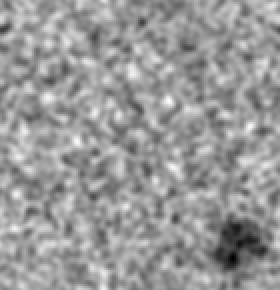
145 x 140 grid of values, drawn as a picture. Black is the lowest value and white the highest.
Grain: blotchy. Stripes: none. Dips: one, in the bottom right. Odd rows or columns: none. Lone odd cells: none. Average level on the scale: 60%.
